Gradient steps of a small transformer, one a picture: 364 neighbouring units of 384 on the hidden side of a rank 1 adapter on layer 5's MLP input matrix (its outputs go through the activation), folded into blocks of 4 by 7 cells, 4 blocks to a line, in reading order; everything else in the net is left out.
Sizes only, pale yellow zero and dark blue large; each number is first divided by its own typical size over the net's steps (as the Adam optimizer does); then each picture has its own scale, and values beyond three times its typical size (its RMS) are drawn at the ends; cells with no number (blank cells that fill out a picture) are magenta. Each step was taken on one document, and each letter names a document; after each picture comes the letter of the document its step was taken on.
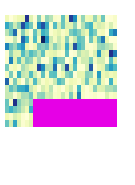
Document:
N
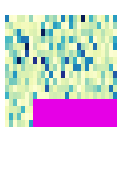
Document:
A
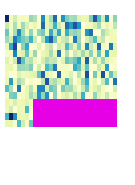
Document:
A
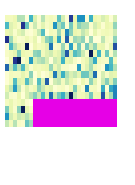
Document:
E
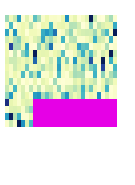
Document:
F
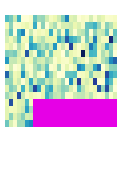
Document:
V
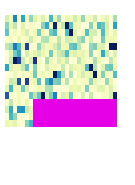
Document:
E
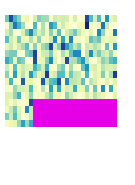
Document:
V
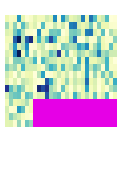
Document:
A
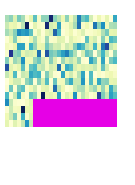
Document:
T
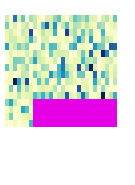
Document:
E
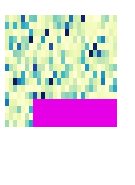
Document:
E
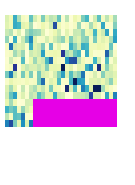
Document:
V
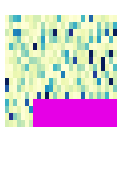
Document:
F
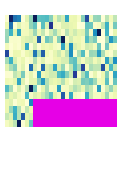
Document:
V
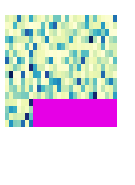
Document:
V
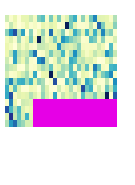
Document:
A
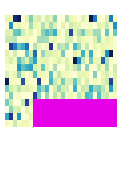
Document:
F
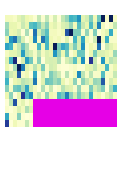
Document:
N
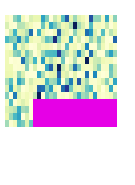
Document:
A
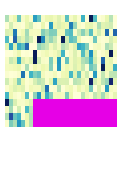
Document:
F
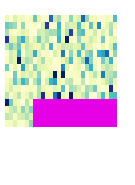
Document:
E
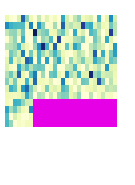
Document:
N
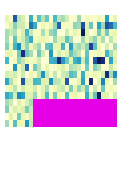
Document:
V
